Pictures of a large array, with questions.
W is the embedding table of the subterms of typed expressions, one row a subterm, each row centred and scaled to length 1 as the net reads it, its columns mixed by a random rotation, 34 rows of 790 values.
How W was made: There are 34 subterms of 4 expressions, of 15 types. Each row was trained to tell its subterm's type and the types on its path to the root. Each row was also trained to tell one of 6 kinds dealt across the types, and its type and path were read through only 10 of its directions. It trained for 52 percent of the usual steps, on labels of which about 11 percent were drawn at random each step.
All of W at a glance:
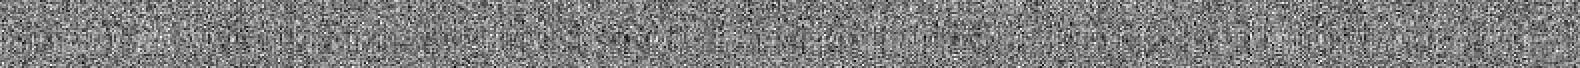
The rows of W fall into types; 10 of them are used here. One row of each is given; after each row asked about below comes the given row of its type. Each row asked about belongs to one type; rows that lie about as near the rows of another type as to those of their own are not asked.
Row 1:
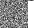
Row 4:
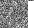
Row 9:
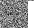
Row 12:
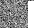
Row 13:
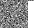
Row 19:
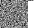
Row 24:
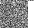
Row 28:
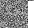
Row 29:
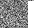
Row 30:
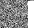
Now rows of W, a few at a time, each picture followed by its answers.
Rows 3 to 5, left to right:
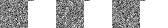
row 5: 9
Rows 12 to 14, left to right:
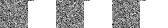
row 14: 24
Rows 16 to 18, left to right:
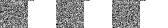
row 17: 24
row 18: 19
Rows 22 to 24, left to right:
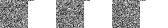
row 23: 13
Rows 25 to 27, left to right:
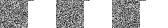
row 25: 13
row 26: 19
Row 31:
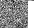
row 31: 28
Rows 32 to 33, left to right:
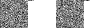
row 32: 29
